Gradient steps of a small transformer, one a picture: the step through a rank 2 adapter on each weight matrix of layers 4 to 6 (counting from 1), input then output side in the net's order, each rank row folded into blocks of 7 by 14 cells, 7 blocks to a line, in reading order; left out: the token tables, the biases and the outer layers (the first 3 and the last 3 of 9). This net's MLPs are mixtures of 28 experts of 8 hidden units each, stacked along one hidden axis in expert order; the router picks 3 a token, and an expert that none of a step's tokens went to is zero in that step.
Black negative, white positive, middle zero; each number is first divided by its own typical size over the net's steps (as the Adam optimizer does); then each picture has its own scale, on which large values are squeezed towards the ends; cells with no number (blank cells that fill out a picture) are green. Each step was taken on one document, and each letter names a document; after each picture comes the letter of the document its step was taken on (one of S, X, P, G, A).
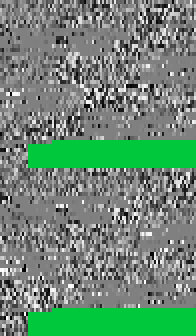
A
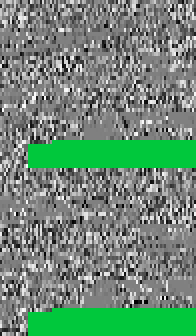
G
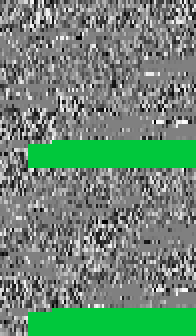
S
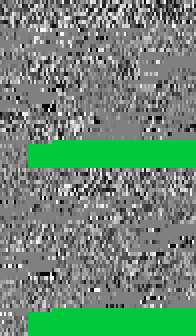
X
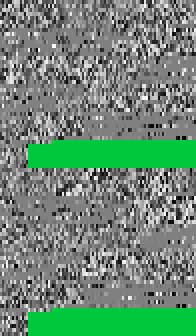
A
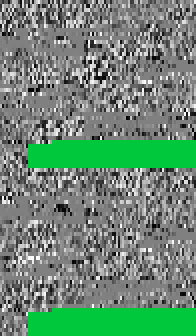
A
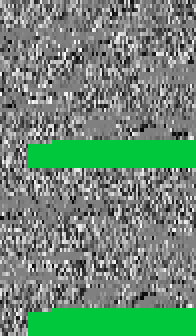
G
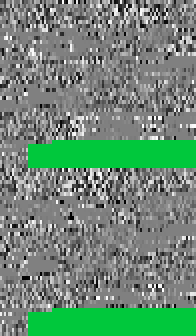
X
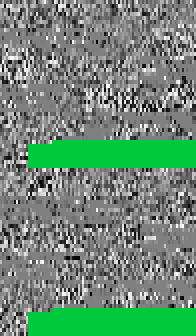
G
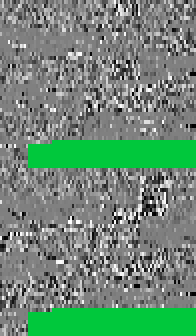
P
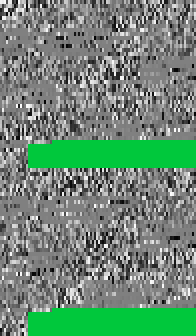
A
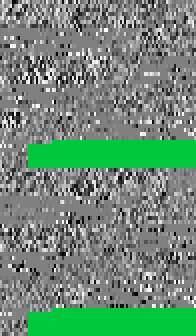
X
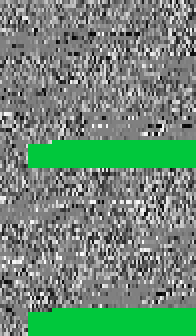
A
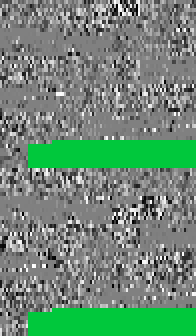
P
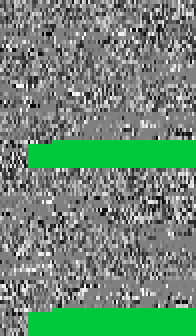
G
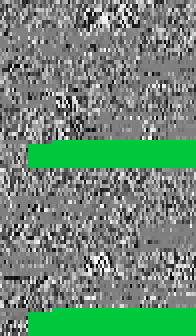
S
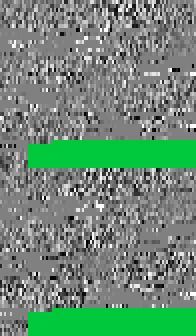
X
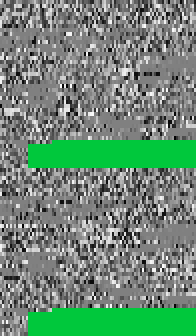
S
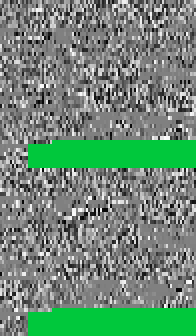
G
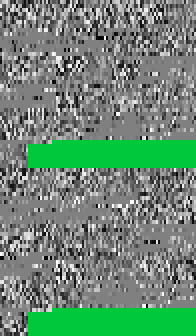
S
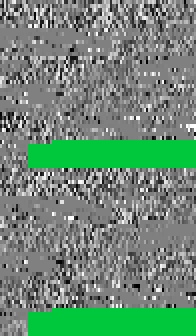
X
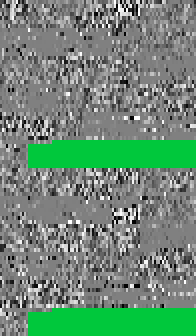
P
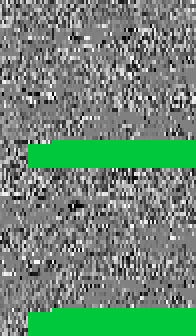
G
